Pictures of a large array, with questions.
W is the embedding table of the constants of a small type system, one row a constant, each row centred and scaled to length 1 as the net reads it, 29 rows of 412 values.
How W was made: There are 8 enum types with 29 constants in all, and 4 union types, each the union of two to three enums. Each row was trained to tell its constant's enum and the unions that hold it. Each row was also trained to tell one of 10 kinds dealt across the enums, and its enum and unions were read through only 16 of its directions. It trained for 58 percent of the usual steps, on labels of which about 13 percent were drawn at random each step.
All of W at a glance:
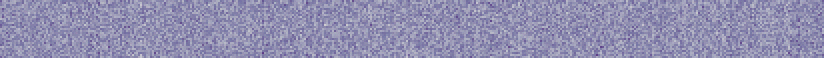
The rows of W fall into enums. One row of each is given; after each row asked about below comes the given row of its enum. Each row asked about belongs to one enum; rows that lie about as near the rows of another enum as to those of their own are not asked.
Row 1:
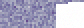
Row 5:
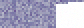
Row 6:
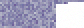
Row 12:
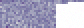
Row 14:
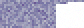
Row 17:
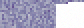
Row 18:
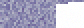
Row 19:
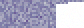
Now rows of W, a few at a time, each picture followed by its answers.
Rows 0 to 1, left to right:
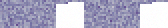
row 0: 6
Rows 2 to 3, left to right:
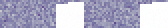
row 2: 19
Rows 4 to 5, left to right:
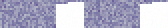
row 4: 17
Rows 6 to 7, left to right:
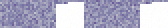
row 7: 12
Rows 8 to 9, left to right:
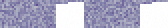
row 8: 17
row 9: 1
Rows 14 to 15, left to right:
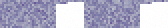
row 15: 6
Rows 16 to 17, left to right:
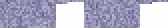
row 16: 1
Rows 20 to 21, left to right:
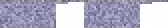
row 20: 12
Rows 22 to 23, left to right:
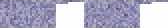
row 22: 5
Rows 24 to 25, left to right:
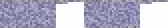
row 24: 17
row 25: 18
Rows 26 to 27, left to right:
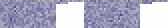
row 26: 6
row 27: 18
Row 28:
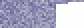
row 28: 1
